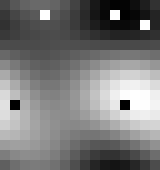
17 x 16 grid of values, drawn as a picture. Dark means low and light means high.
The middle right is the ninth with the highest average. The top right is the roughest part. No regular stripes run through it. Five lone cells stand out: three far higher and two far lower than their neighbours.
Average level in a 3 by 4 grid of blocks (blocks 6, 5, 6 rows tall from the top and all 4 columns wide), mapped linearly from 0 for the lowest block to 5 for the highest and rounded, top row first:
1 1 0 0 / 3 2 4 5 / 3 2 2 3
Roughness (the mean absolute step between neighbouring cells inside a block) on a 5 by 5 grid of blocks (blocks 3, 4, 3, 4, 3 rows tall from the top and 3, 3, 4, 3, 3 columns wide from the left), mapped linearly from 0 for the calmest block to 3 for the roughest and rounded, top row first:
0 2 0 3 2
0 0 0 1 1
1 0 0 0 0
1 0 0 2 0
0 0 0 1 1
